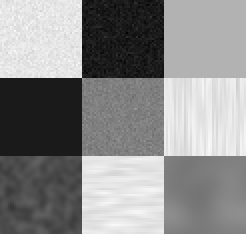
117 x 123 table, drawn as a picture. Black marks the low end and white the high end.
The table splits into 3 rows of 3 panels. Panel 1,1: very high, fine-grained, faint in contrast. Panel 1,2: very low, fine-grained, faint in contrast. Panel 1,3: high, flat. Panel 2,1: very low, flat. Panel 2,2: middling, fine-grained, faint in contrast. Panel 2,3: very high, streaked downward, faint in contrast. Panel 3,1: low, blotchy, faint in contrast. Panel 3,2: very high, streaked across, faint in contrast. Panel 3,3: middling, smooth, faint in contrast.
